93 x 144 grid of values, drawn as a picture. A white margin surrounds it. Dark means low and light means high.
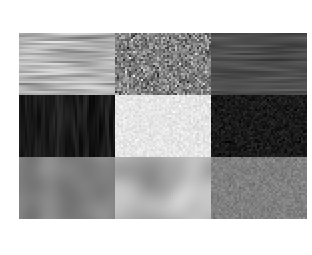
The table splits into 3 rows of 3 panels. Panel 1,1: high, streaked across. Panel 1,2: middling, fine-grained, strong in contrast. Panel 1,3: low, streaked across, faint in contrast. Panel 2,1: very low, streaked downward, faint in contrast. Panel 2,2: very high, fine-grained, faint in contrast. Panel 2,3: very low, fine-grained, faint in contrast. Panel 3,1: middling, smooth, faint in contrast. Panel 3,2: high, smooth. Panel 3,3: middling, fine-grained, faint in contrast.
